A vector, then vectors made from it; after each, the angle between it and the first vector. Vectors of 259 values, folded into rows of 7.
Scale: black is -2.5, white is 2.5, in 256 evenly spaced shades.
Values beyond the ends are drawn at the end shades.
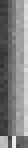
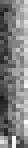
nearly parallel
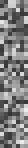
orthogonal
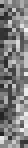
partly aligned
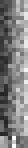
nearly parallel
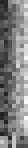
nearly parallel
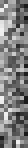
partly opposed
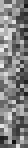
partly opposed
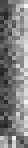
nearly parallel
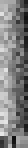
nearly opposite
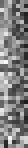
partly opposed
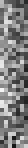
partly opposed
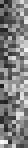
partly aligned
